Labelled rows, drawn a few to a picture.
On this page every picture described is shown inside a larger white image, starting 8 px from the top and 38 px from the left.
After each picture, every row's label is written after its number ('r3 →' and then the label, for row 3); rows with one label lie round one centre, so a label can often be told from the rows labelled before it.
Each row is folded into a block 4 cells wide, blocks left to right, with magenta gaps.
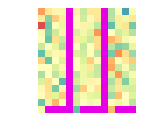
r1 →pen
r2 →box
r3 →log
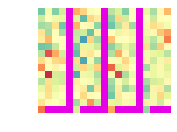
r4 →log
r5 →pen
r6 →log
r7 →box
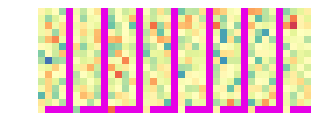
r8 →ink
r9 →box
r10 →log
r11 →ink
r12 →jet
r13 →pen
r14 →pen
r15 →jet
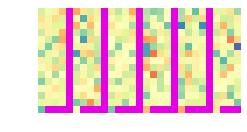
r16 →box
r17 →pen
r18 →box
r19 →log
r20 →log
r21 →ink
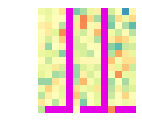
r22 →box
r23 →jet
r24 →log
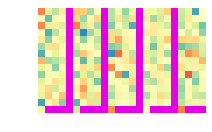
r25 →pen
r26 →pen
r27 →log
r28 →box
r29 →log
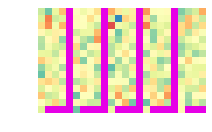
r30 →jet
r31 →box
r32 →pen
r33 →pen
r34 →jet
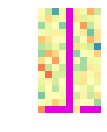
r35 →log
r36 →ink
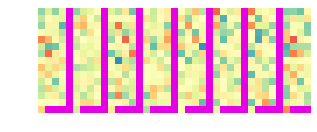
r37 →log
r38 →jet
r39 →ink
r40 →box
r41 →ink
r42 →pen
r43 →pen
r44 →log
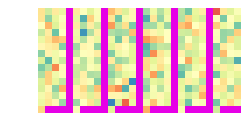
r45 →ink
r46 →pen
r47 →pen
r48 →log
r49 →jet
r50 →pen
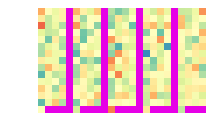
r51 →pen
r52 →pen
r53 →log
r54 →ink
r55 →box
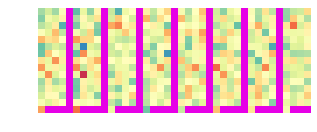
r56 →log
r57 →log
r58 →jet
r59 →box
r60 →box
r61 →log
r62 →ink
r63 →jet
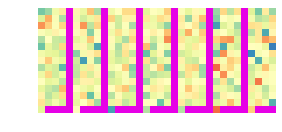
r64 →jet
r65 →ink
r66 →box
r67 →box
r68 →box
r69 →log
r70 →ink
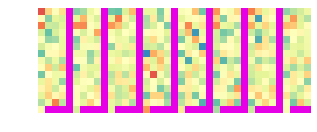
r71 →pen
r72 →jet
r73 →jet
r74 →log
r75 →ink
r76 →pen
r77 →pen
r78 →jet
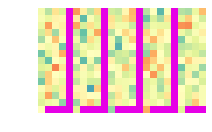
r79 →ink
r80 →pen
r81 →box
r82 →log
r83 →jet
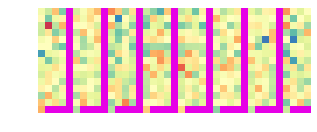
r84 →ink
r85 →box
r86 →pen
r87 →log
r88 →log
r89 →box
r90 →box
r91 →pen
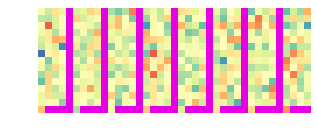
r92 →ink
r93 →box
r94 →jet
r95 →log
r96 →pen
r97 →ink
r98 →jet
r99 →log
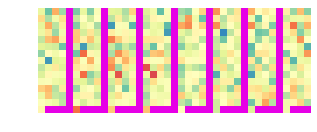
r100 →ink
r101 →log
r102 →log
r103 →log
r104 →jet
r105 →pen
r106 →pen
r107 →ink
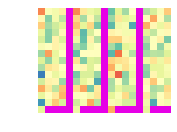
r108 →pen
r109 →pen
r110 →log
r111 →jet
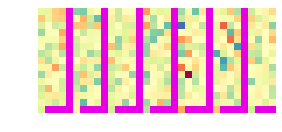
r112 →box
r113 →jet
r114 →box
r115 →pen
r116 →log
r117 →ink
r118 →box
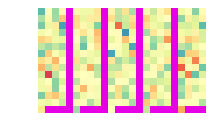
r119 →log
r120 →box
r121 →ink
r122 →box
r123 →log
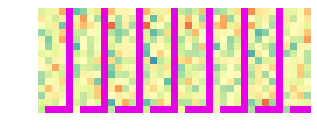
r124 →box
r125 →jet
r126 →pen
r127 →pen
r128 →jet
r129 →jet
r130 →pen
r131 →box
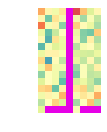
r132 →pen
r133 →pen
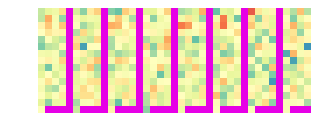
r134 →jet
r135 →box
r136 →jet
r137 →box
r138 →jet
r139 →jet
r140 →pen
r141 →ink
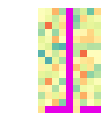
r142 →ink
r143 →log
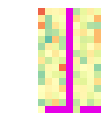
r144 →pen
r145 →box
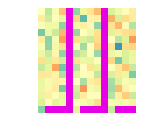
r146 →box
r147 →box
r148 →box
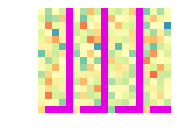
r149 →ink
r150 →ink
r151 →box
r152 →log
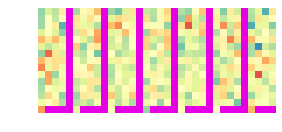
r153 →log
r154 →box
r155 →jet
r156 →box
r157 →jet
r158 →ink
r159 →log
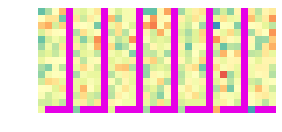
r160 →jet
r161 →box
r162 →box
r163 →jet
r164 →box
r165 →log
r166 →box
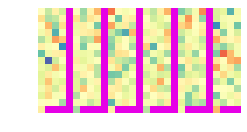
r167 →ink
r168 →box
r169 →pen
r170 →box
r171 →jet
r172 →log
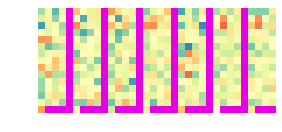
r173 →log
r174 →pen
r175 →pen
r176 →jet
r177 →log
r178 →jet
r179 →jet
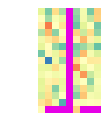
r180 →ink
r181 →log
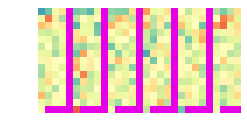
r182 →jet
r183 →log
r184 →jet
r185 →pen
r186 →box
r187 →jet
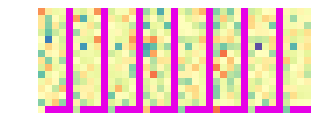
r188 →pen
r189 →box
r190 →box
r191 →log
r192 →box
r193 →log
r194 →box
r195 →box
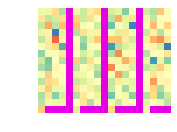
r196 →ink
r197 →box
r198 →log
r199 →ink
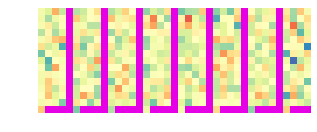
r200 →ink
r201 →box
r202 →box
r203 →jet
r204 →jet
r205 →log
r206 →box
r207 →ink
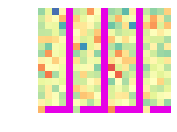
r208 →log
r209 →box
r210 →log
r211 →jet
